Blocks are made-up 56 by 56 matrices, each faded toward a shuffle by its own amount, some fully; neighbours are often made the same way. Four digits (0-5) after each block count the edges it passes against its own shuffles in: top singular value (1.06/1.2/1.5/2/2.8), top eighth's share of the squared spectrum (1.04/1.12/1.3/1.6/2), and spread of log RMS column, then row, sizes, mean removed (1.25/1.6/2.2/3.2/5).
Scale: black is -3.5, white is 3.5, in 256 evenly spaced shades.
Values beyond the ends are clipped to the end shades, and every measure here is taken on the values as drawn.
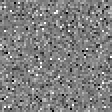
0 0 0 0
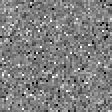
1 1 0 0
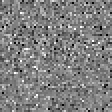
1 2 0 2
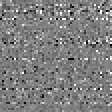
3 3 2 3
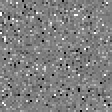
0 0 0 1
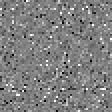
1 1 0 1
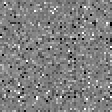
2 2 1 1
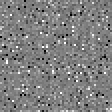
2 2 0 1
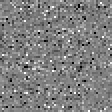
2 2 1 1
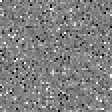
0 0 0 0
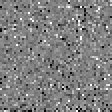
2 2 1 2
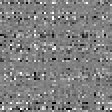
3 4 2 4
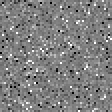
0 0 0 0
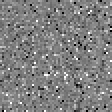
1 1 0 0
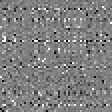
4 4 2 2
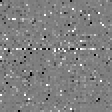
3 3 0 1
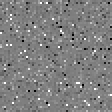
1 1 0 0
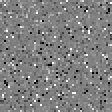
0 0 0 0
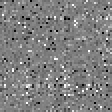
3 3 1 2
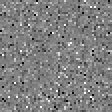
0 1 0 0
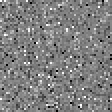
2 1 0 0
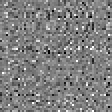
4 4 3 2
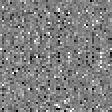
3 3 2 1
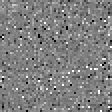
2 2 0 0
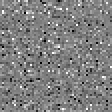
3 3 2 1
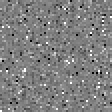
0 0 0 0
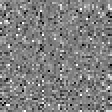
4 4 2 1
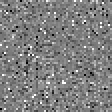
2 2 1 0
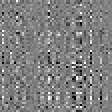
4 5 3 3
